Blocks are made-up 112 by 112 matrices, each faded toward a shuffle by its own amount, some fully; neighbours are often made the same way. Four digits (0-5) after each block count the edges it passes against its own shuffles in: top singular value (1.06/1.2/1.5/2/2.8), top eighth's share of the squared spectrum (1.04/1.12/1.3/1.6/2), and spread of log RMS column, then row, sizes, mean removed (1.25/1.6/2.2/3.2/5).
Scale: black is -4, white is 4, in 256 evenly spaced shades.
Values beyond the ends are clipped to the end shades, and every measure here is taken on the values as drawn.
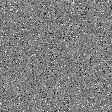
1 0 0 0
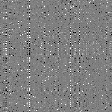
5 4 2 2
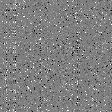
4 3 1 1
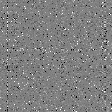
4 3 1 1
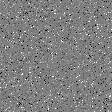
0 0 0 0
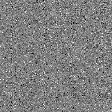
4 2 2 0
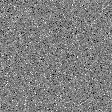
0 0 0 0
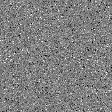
2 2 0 0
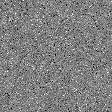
1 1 0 0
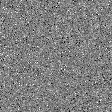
0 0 0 0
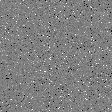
1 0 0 0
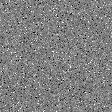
0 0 0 0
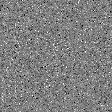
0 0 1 0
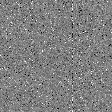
2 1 1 0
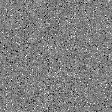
1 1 2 0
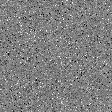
0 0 0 0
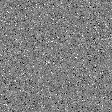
0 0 1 0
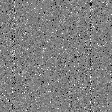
2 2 2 0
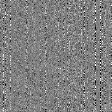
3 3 4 0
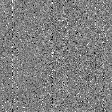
2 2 3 0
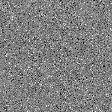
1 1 2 0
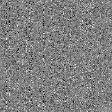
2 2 3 0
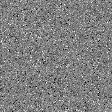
0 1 1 0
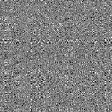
4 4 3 2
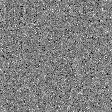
2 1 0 0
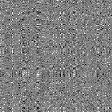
5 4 3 3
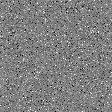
2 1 0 0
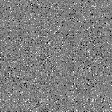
4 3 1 1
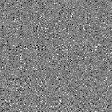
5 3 2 2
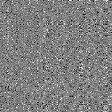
4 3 2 2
